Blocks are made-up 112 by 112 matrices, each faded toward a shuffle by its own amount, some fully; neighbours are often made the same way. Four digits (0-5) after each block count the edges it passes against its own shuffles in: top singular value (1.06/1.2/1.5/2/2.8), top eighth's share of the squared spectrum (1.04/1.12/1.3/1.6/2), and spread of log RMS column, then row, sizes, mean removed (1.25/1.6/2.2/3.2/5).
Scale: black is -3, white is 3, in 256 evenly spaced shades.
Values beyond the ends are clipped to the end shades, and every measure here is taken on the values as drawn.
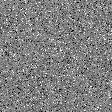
0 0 0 0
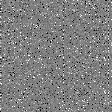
4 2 2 1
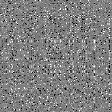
4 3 2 2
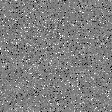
3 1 0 0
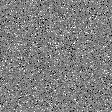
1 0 0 0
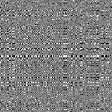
5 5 3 4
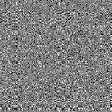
5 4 3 3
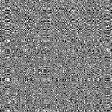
5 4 3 3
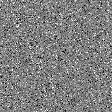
3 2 0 0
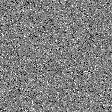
0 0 0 0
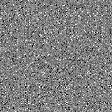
4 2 1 1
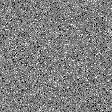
3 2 0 0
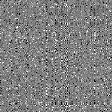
4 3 3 2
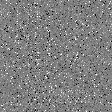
2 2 1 0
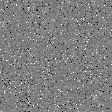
2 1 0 0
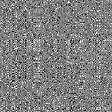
4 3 2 2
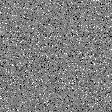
3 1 0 0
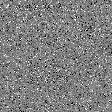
3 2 1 1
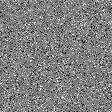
0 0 0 0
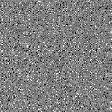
4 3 2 2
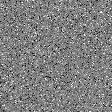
2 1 0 0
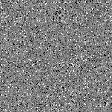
4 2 1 1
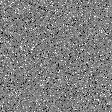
1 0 0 0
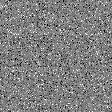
2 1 0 0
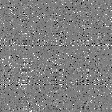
4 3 1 2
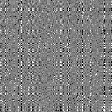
5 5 4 3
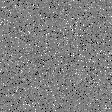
0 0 0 0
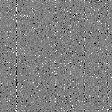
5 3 2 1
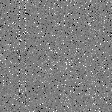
3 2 1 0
